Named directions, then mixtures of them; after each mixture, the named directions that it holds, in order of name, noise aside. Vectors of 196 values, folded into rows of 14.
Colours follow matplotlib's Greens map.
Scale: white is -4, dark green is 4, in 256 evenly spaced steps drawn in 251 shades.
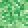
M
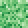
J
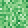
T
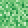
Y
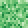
J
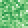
J, M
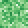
M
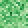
M, Y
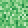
T, Y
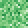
M, T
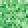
J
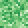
M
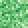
J, M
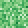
T, Y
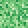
Y
